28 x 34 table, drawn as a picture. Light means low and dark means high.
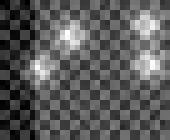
Four dips sink into the field. Neither half mirrors the other. The left part is higher, up to a seam about 20% of the way across.
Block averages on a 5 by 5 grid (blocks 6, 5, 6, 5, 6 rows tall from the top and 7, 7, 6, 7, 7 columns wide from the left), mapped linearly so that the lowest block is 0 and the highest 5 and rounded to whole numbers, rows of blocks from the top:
52231 | 51131 | 41330 | 53333 | 53333
